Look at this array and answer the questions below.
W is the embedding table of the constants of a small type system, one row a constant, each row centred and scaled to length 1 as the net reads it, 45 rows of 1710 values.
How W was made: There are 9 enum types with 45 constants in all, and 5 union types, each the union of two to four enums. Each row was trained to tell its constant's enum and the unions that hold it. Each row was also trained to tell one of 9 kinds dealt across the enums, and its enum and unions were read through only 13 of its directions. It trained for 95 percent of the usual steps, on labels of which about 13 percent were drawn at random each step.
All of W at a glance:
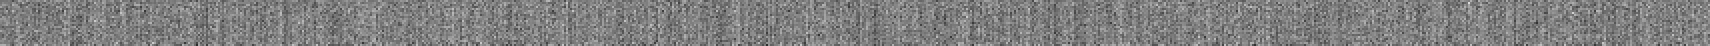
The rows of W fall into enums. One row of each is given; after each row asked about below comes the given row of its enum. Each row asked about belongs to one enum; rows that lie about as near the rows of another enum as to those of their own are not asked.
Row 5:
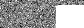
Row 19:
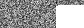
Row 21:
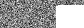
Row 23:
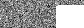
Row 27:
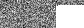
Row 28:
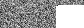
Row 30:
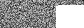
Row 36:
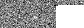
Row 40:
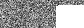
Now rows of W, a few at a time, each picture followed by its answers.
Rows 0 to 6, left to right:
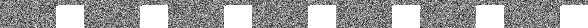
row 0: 19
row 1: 21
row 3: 36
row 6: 19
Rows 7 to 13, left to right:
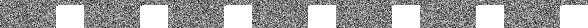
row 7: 19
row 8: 27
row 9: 21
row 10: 28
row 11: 23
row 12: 28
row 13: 23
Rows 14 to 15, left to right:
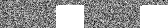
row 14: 40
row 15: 28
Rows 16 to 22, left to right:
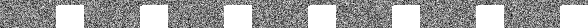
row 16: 23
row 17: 19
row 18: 23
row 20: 5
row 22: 40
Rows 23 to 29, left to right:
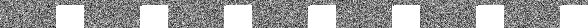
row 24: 28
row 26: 21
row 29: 40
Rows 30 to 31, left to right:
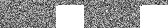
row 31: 40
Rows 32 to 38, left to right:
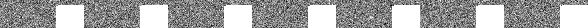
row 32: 21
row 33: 30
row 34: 40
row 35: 28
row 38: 27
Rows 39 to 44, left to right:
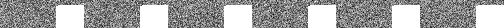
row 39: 21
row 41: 23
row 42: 19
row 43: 30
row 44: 30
